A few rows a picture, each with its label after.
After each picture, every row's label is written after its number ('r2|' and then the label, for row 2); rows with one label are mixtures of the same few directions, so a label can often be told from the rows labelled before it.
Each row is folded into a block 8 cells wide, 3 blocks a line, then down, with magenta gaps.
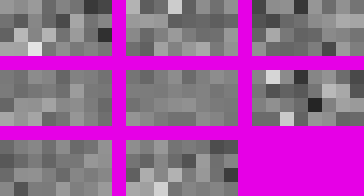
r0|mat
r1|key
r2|key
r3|mat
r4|mat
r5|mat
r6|key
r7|mat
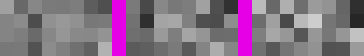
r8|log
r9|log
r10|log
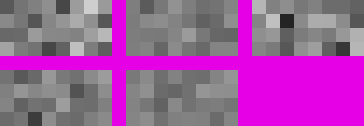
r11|mat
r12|mat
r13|log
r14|mat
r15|log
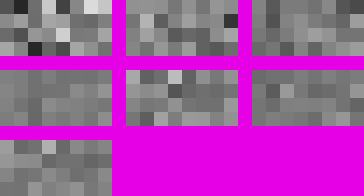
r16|mat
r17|log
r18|log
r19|log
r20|key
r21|log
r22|key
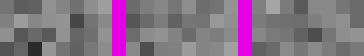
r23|mat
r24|key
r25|mat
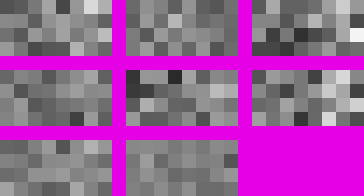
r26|mat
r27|key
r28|mat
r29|key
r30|key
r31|mat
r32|mat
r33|log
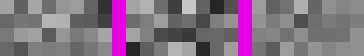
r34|log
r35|mat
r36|key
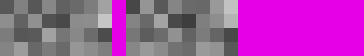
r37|log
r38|log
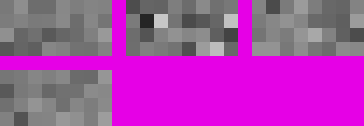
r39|mat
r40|log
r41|mat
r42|key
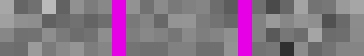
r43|key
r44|log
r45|mat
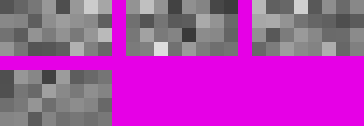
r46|mat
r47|mat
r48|key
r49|key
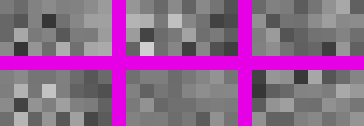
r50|key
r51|key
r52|key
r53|key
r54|key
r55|key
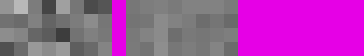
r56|mat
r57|log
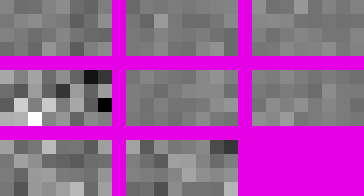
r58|mat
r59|log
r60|key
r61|mat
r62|mat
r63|mat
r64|key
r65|log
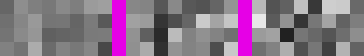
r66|log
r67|log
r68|key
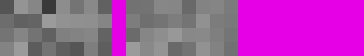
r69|key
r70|mat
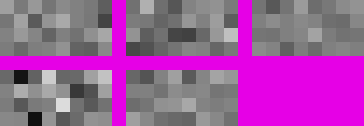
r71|log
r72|mat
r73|mat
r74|mat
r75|mat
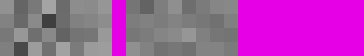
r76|key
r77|mat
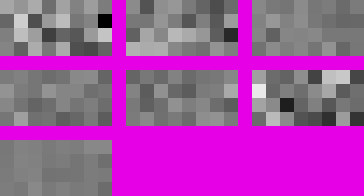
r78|log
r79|mat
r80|key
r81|key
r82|log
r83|key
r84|log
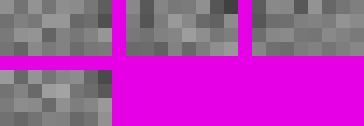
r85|log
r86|log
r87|key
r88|log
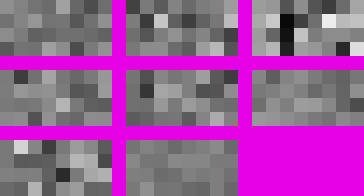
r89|mat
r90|log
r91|log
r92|mat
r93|log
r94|mat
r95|mat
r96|key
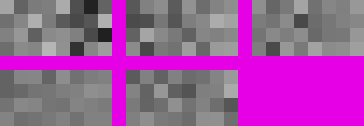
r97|mat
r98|key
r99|key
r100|key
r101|log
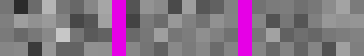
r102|mat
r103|key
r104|key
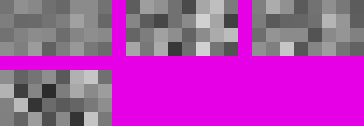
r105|mat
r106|mat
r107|mat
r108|key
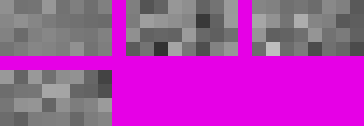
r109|key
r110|mat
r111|key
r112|log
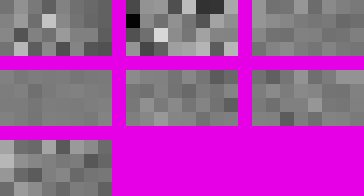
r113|key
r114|key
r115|key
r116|log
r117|mat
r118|mat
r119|key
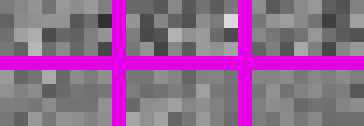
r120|log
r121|log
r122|mat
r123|key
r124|mat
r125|log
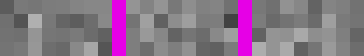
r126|log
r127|log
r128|mat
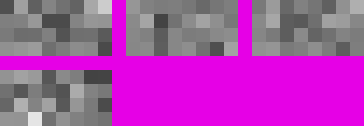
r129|log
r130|log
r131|log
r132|mat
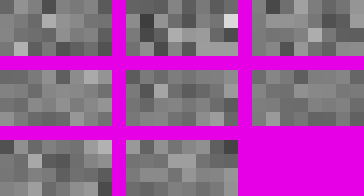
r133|key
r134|log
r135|mat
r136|mat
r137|log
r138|key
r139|log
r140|log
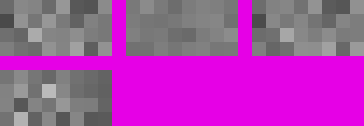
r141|key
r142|mat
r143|key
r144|key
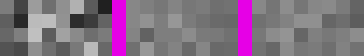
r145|log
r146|key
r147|log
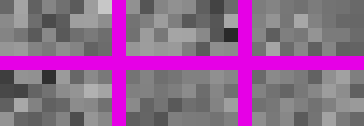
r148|log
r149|mat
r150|key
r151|key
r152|mat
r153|mat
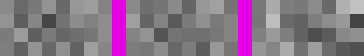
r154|key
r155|key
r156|log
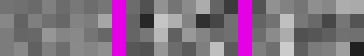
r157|log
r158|log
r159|log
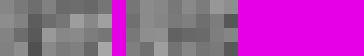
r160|log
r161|log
